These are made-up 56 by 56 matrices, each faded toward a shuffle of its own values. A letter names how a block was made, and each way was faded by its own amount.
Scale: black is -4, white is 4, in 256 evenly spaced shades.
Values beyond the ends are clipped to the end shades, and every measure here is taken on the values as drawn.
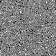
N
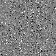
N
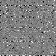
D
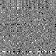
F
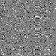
D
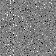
N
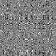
F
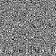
F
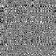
F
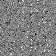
N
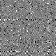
D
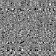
F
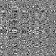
F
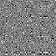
F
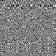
F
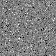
N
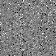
N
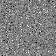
N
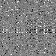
D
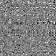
D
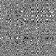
F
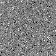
N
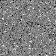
N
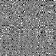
D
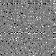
D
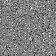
N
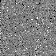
N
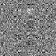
F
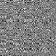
F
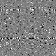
D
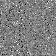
N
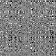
F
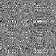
F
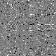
D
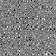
D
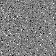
N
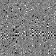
D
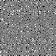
D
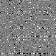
D
